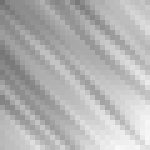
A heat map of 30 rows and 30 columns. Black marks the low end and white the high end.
There is an overall slope up to the bottom right. Overall the values sit about 70% of the way up the scale. No single row or column stands out from its neighbours. Streaks slant down to the right.
